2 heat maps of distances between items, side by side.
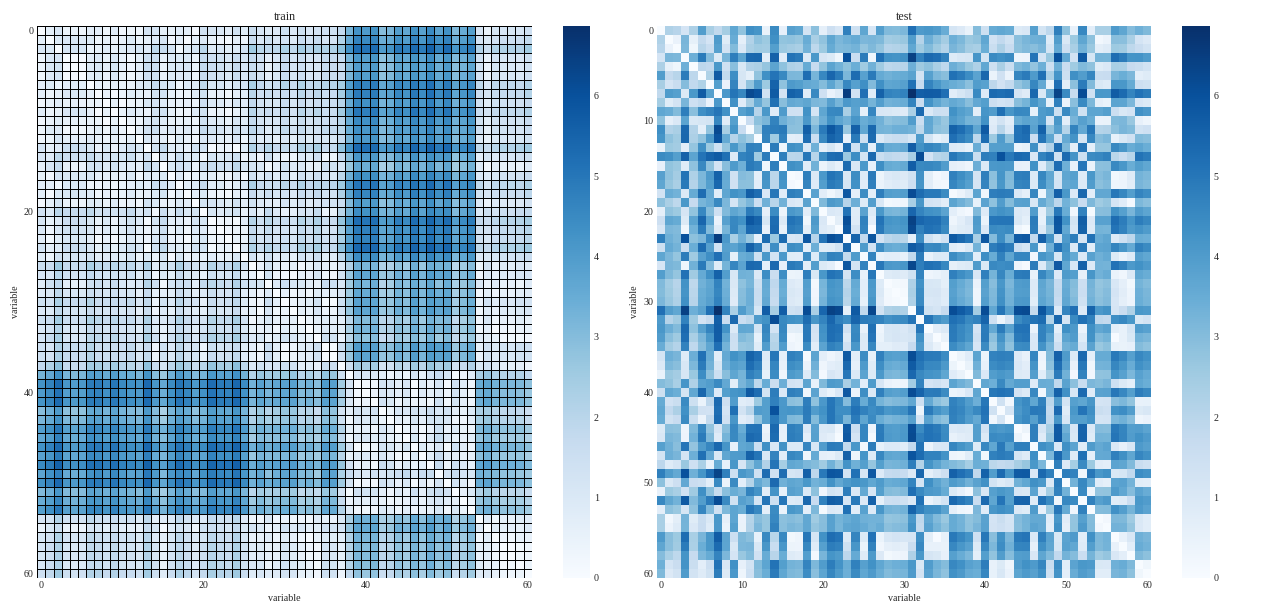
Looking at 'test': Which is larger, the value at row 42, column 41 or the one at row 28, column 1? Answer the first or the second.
the second
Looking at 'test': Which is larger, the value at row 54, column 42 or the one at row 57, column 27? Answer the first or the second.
the first
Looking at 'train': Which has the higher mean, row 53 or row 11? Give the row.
53
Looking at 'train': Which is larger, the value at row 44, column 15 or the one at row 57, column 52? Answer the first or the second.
the first
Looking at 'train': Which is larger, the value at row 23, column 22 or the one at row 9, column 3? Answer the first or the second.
the second
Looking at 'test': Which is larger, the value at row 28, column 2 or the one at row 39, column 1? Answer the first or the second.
the second
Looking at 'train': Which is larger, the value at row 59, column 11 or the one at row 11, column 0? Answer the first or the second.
the first
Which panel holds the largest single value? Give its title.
test
